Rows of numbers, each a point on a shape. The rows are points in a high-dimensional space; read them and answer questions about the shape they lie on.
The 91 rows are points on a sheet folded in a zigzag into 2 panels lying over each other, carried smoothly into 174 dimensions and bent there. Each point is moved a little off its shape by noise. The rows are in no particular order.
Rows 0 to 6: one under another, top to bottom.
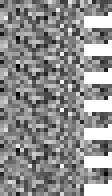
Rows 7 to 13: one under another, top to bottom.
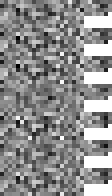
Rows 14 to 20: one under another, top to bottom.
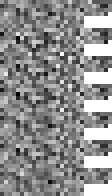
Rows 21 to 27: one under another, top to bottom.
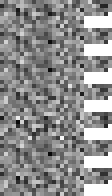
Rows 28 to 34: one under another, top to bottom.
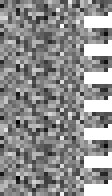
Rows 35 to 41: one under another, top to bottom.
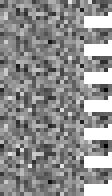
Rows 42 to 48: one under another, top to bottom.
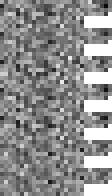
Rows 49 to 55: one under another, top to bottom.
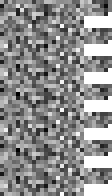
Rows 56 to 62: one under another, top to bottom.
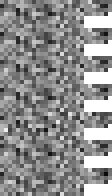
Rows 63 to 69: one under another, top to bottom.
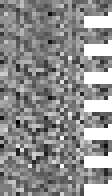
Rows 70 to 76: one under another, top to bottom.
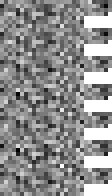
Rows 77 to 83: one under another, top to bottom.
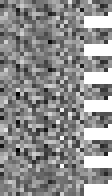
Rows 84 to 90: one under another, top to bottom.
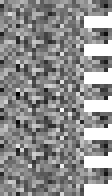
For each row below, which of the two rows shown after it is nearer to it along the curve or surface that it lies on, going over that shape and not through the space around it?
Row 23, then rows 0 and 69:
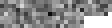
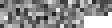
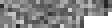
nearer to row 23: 69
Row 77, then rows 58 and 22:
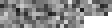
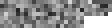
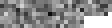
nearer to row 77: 22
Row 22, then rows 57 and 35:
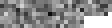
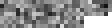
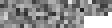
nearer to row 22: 57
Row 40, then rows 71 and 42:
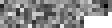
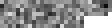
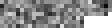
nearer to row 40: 71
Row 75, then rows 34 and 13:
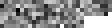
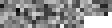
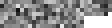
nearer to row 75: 34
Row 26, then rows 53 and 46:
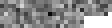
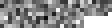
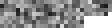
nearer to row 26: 46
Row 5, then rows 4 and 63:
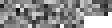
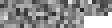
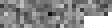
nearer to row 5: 4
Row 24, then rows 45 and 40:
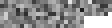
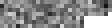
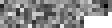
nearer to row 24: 40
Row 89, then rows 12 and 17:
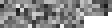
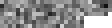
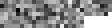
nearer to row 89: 12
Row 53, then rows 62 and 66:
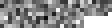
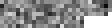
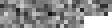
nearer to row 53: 66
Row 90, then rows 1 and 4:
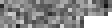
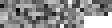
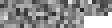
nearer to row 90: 1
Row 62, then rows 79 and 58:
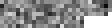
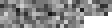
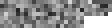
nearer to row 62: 79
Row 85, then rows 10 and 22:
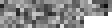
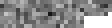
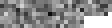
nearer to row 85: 22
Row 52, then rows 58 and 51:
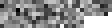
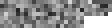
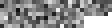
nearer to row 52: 51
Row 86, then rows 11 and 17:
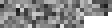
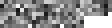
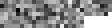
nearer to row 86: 11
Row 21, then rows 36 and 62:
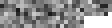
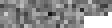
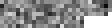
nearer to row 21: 62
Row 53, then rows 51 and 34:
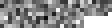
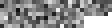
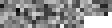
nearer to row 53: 51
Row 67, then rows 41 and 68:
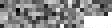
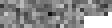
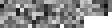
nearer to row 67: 68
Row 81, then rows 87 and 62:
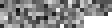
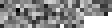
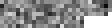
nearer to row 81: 87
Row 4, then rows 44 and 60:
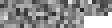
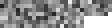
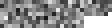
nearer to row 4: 60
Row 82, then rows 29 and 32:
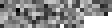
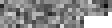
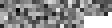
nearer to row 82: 32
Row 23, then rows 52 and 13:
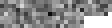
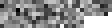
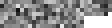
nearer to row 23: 52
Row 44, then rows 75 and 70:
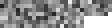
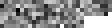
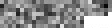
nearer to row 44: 75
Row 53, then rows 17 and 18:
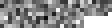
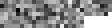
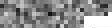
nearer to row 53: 17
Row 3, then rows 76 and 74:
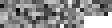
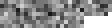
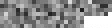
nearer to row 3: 76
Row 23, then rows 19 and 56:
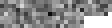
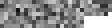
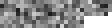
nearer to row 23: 56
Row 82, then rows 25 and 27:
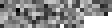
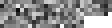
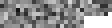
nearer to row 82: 25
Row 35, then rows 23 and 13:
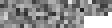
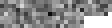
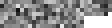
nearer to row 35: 13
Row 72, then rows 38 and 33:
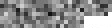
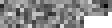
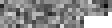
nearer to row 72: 33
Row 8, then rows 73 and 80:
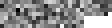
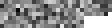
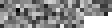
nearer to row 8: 80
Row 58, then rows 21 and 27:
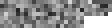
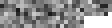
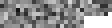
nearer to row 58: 27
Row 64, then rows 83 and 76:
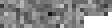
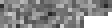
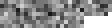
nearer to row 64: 76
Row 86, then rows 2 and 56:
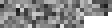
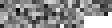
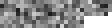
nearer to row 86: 2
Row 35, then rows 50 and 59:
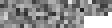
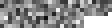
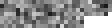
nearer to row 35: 50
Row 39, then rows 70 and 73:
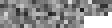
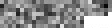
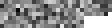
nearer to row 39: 73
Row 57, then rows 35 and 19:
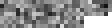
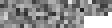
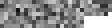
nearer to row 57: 19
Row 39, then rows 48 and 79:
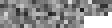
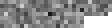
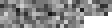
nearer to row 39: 48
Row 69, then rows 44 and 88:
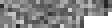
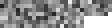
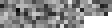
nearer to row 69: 88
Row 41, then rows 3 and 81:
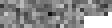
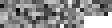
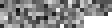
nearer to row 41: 3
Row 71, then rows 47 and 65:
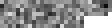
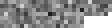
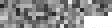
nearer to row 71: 47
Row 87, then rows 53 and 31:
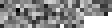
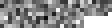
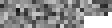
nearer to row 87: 31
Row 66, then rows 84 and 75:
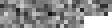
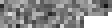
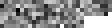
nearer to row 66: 75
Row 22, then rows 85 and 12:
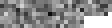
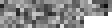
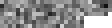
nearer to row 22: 85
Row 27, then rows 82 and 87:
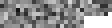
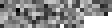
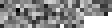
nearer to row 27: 87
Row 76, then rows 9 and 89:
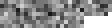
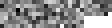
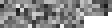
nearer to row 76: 9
